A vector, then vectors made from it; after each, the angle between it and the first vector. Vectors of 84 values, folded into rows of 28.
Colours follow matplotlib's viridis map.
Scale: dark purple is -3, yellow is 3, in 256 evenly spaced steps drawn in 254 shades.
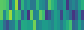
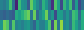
partly opposed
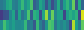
partly opposed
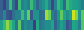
nearly opposite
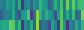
partly opposed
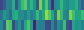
partly opposed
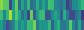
nearly parallel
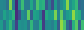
partly opposed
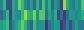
orthogonal
